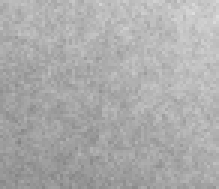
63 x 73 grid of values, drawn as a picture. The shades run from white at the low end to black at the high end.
Overall the values sit about 30% of the way up the scale. The top right is the ninth with the lowest average. The field climbs toward the bottom left. No row or column stands out. Neither half mirrors the other.
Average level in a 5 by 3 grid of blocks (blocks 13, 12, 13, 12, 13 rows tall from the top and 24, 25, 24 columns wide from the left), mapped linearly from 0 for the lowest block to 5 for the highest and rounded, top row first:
2 1 0 | 3 2 1 | 4 3 1 | 4 4 2 | 5 4 3
